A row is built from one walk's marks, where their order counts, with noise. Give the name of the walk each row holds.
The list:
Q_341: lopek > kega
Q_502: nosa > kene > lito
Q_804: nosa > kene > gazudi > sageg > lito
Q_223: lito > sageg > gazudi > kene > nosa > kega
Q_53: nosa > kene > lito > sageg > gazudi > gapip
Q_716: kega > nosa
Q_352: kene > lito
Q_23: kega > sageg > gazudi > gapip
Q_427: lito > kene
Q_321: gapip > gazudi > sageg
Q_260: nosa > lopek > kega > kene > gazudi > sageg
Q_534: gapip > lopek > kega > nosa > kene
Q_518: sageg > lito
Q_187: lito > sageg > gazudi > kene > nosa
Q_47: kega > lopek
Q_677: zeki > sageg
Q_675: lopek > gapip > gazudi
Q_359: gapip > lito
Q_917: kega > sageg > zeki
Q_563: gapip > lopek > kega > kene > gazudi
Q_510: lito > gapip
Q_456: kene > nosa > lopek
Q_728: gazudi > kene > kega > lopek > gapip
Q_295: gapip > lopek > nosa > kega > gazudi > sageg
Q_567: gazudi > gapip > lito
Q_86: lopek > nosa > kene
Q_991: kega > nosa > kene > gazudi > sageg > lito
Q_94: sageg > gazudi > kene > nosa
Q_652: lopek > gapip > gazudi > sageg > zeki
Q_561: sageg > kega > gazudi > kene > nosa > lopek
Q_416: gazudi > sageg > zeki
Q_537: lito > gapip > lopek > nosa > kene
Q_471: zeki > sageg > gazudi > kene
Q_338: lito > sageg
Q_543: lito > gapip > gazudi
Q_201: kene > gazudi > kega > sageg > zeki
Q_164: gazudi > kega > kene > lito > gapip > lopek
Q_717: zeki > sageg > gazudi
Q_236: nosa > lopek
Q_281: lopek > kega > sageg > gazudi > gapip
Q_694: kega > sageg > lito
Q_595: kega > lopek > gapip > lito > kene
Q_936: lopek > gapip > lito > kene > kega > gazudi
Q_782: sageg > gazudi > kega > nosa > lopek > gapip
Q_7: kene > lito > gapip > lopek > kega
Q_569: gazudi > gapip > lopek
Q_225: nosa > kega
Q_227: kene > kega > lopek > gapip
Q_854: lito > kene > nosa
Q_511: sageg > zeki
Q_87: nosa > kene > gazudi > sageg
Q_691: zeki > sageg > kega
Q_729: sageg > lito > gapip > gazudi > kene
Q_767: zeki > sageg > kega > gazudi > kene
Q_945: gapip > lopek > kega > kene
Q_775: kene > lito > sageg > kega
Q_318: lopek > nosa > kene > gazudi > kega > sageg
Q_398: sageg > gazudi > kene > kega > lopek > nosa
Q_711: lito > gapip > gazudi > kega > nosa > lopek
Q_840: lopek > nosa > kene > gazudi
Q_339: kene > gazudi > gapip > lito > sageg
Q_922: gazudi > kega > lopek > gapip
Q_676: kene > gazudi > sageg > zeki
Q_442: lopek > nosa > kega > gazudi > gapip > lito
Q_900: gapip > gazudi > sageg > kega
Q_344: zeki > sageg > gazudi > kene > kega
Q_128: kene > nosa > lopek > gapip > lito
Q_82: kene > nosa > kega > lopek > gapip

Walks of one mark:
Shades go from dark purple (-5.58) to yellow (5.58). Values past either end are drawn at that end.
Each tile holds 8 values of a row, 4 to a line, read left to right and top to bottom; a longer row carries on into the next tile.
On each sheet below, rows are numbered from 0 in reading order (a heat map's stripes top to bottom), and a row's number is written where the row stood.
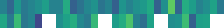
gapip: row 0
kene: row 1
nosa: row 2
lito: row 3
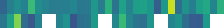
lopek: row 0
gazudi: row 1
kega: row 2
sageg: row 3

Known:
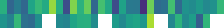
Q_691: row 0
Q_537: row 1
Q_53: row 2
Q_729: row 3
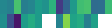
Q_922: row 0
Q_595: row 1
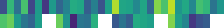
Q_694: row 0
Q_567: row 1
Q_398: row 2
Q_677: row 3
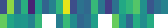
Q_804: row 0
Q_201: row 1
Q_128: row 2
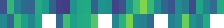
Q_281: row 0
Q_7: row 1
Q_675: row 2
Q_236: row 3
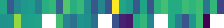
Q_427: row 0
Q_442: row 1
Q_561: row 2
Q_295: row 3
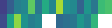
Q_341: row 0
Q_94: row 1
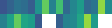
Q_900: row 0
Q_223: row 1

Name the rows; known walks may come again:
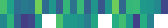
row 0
Q_416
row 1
Q_502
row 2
Q_338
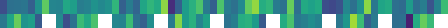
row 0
Q_900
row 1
Q_227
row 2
Q_691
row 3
Q_595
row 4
Q_840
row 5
Q_87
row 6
Q_86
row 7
Q_164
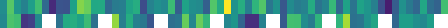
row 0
Q_652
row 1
Q_936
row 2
Q_359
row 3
Q_854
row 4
Q_511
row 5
Q_716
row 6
Q_339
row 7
Q_47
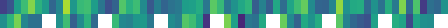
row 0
Q_675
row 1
Q_260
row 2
Q_442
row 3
Q_945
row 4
Q_567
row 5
Q_128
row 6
Q_518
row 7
Q_991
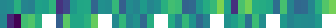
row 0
Q_728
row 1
Q_7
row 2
Q_729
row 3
Q_767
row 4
Q_543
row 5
Q_344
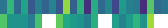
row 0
Q_352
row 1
Q_804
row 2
Q_53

